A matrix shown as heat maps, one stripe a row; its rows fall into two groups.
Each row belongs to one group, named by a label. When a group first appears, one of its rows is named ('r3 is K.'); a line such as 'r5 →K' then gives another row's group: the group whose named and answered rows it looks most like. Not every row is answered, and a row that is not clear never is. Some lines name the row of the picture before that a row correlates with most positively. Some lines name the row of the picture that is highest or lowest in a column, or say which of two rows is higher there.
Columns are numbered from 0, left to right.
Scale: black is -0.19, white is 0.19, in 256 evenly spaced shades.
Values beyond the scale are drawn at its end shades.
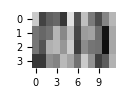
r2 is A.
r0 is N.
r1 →A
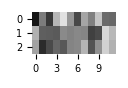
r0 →A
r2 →N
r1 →N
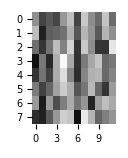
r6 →N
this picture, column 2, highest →6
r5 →A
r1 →N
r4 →A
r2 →A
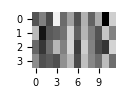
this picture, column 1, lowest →1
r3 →N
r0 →A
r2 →A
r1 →N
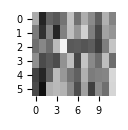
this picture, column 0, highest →0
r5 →A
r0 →N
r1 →N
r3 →N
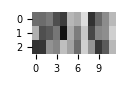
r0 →N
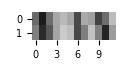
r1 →A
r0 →A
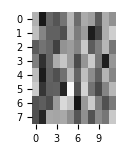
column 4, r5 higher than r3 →No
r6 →A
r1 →N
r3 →A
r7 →A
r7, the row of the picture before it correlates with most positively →0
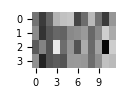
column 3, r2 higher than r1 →Yes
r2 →A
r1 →N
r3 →N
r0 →A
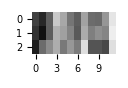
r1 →A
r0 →A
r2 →A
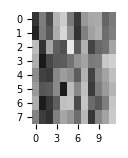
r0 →A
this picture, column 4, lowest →5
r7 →N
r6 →N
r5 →N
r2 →N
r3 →N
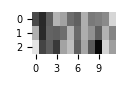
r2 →N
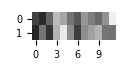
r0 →A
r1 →A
